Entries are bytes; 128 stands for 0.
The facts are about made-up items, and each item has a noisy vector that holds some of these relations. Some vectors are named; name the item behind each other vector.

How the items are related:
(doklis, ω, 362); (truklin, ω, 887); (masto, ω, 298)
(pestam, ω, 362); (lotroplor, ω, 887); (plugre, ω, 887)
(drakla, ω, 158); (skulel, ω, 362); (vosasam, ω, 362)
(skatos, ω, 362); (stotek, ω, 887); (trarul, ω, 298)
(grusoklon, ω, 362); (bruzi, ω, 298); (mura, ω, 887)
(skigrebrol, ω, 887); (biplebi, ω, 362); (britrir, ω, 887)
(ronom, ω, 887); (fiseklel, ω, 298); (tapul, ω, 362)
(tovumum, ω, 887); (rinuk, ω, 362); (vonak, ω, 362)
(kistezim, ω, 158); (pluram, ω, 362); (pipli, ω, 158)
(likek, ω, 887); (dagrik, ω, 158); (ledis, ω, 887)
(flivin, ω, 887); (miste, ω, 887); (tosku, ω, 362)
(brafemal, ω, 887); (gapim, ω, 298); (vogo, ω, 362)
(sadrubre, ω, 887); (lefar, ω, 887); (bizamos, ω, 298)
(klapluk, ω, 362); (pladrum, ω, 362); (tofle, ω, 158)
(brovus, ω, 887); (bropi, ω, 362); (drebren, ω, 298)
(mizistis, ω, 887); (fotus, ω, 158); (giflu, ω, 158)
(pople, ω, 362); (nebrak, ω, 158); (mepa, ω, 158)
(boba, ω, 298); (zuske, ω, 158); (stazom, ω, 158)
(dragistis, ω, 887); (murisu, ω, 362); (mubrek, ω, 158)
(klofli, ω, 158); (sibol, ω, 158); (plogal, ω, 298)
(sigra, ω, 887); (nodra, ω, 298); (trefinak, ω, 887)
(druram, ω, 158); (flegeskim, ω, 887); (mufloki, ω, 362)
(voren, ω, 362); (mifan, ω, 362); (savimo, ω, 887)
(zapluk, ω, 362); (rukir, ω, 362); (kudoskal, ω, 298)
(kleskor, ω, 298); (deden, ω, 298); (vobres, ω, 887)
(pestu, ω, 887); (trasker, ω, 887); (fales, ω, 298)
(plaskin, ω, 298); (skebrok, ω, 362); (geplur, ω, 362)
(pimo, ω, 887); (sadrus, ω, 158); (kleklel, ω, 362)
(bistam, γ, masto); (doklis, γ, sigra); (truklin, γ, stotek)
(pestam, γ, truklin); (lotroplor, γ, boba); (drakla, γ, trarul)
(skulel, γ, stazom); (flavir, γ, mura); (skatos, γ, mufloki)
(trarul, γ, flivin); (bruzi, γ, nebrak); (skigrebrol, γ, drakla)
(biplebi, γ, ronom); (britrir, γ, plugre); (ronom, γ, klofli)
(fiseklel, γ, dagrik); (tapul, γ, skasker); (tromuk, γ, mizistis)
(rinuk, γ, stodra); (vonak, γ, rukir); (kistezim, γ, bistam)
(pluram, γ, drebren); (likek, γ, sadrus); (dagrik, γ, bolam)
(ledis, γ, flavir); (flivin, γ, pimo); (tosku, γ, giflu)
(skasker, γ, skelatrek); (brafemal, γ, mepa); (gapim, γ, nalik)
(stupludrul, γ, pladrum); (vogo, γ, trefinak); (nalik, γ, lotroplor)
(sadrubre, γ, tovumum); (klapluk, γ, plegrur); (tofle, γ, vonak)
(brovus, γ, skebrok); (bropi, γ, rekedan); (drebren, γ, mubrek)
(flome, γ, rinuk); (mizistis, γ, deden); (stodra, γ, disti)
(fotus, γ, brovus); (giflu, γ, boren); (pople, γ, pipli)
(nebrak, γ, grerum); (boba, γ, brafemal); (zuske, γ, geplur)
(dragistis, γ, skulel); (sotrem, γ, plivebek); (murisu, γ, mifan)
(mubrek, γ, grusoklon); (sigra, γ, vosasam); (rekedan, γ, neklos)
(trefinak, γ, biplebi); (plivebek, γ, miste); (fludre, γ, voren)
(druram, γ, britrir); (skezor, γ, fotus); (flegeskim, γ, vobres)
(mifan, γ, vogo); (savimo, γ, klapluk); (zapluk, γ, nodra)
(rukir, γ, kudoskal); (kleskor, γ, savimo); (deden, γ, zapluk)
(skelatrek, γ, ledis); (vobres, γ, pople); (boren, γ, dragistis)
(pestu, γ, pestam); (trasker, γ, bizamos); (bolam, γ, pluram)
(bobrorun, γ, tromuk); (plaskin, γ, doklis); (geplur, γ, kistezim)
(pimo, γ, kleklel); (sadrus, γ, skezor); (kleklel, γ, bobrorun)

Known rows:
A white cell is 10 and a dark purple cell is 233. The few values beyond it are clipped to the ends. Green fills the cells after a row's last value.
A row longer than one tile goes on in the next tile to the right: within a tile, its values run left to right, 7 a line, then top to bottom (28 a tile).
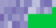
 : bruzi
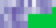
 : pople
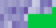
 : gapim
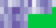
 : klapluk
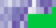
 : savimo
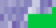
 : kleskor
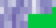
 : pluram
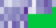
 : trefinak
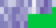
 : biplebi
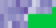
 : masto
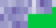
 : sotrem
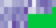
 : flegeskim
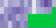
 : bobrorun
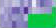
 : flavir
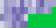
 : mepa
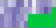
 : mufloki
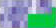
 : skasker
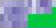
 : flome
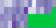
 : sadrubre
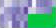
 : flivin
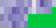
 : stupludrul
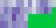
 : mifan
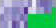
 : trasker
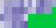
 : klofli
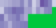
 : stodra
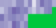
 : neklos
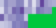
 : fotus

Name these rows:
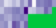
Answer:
ledis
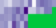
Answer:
mura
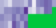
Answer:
pestu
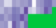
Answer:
mizistis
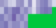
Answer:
vogo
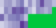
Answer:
drakla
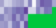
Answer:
lotroplor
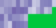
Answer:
trarul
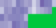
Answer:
bolam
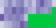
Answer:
nebrak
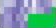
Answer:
grusoklon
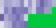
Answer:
zuske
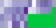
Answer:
pimo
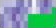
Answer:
kleklel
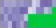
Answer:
boba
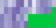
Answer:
vosasam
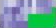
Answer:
doklis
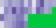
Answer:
sadrus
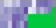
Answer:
brafemal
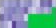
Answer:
drebren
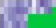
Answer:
bistam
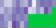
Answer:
brovus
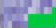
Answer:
plaskin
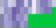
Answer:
tapul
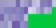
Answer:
fiseklel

